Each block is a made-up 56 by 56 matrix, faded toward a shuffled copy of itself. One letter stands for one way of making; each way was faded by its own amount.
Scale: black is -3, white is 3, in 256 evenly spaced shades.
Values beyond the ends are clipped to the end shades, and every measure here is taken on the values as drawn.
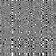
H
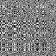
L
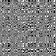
H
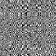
L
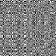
L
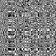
L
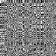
L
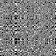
L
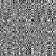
L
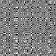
H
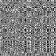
L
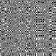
H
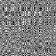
L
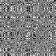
L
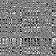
H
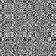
L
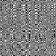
H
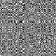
L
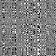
H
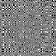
H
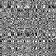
L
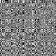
L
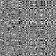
L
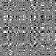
H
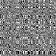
L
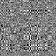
L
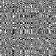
L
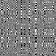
H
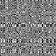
L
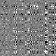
H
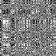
L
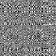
L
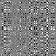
H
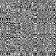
L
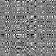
H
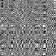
H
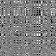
H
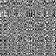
L
